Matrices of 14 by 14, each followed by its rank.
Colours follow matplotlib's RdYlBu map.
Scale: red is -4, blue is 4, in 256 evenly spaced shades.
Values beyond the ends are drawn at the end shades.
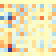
two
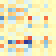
two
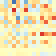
three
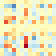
three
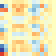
two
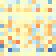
three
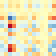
two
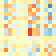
two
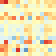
three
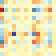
two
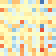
three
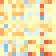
three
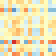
two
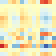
two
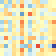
three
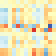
two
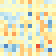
three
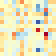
three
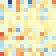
three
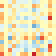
three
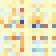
two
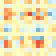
two
